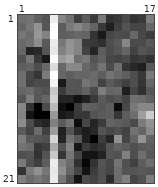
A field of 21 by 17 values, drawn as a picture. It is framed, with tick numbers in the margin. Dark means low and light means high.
The top left is the ninth with the highest average. Column 5 differs from the columns beside it. The grain runs up and down. Most values sit low, with a long tail of high ones.
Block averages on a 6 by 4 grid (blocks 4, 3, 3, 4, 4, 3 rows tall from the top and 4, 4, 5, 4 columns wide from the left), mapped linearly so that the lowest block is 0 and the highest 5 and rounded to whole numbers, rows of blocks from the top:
3 4 1 1
1 5 1 0
2 3 2 1
1 1 1 3
1 2 0 2
2 3 1 2
